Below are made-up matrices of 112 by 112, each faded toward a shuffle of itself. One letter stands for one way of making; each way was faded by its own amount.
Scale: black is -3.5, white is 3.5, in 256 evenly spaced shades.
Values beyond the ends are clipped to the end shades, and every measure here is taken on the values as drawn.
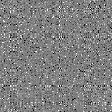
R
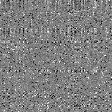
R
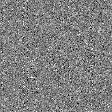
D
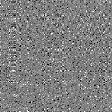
R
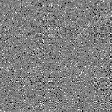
R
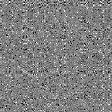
R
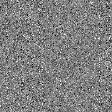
D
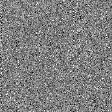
D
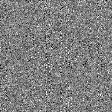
D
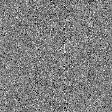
D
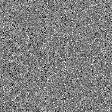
D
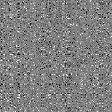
R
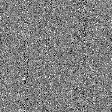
D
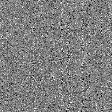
D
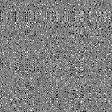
R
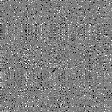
R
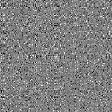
R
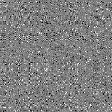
R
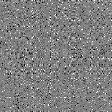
R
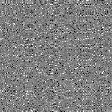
R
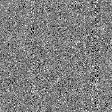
D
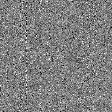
D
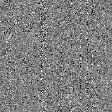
D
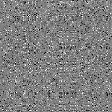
R
